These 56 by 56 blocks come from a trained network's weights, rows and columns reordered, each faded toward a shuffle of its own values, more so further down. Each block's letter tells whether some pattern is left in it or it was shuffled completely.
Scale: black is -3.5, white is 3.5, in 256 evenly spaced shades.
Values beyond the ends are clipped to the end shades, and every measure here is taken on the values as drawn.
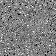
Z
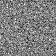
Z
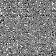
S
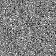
S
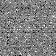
S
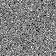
Z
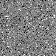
Z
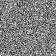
S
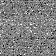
S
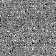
S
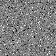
Z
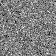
Z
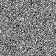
S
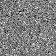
Z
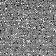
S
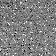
S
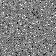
Z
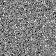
Z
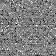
S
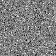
S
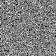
Z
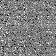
S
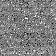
S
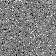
Z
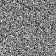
Z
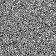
Z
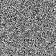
S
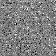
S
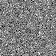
Z
